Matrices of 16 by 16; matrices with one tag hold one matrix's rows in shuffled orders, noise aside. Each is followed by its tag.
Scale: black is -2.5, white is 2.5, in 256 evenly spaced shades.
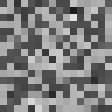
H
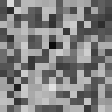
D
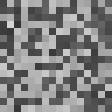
D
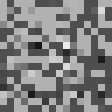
D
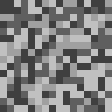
H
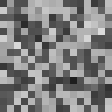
H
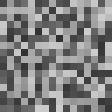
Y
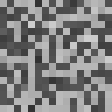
Y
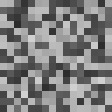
H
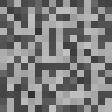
Y
